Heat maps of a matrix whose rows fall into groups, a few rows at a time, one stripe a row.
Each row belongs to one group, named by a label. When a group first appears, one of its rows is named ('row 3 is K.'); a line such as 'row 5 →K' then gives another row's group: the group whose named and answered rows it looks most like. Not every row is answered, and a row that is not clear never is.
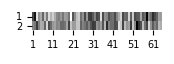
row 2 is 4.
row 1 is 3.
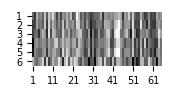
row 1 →3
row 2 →3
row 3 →3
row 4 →3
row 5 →3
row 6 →4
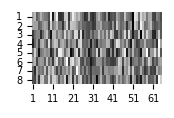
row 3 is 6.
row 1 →4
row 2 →4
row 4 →3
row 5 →6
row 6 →4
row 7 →3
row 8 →3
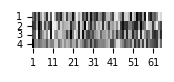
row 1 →3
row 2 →6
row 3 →6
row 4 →3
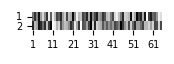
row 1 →3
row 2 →6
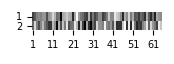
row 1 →3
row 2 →6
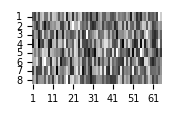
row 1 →3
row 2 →4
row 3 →6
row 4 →6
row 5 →4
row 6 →6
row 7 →6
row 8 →4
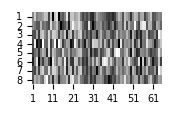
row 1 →4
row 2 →4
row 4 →6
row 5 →3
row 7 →3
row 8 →4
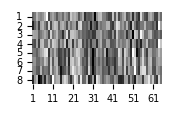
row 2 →3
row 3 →4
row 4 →3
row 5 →4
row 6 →4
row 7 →4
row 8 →6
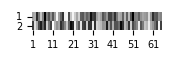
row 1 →4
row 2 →6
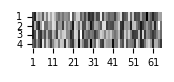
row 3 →6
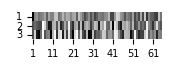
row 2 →6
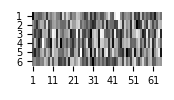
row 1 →3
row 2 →4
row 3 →6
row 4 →6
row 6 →4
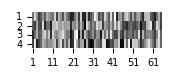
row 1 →6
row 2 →6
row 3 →6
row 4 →6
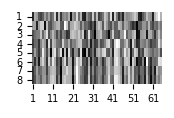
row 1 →6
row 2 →4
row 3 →4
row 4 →3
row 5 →6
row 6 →3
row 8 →3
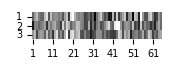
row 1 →4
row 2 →3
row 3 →4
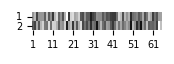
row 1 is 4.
